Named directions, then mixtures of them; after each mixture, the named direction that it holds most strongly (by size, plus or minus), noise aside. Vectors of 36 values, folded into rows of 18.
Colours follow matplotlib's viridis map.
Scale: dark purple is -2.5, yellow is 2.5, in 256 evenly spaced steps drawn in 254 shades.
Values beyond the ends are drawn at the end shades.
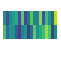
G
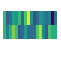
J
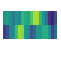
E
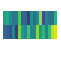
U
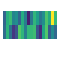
J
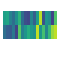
U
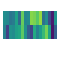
E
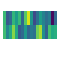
J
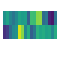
E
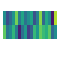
G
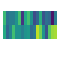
J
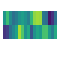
E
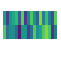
G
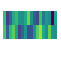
J
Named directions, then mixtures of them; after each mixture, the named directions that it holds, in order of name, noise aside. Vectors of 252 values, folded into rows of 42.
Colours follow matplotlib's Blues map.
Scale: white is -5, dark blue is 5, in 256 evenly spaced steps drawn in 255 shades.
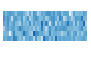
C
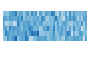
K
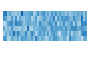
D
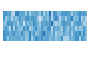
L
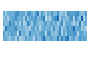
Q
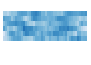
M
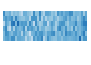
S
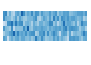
D, L, M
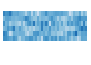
C, M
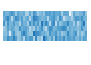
C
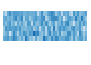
C, K, Q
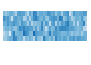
C, M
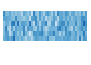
C, S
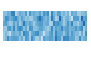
C, L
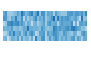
D, M, Q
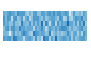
C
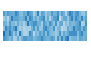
C, M, Q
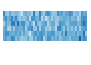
S
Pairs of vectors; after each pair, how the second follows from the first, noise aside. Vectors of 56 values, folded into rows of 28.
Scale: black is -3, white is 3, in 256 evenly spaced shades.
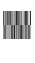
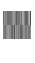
shrunk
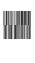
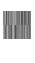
shrunk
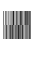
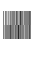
partly zeroed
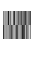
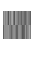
shrunk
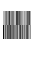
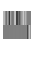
partly zeroed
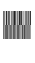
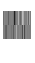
partly zeroed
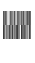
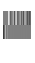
partly zeroed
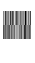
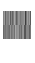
shrunk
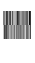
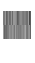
shrunk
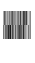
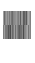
shrunk
